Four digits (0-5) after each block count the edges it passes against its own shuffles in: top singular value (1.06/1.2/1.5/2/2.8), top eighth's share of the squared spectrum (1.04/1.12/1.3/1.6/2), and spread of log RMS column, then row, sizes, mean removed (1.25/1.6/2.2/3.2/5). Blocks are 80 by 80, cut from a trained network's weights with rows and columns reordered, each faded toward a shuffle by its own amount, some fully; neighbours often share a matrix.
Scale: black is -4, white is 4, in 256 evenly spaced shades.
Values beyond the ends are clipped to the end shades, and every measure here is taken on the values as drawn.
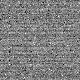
3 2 0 0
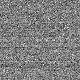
2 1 0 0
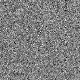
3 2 1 0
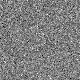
0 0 0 0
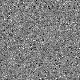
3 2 0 1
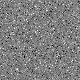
0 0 0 0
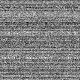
5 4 1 2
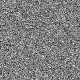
0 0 0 0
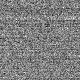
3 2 0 0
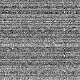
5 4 2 2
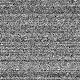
4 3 0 1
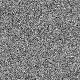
0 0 0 0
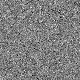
0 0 0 0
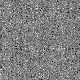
2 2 0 1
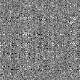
3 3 0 3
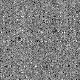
2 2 0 2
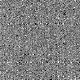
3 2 1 2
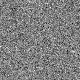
1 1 0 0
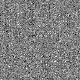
2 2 1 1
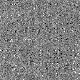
2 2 1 2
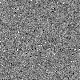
1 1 0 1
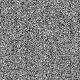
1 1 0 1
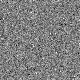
0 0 0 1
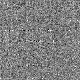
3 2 0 2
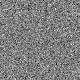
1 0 0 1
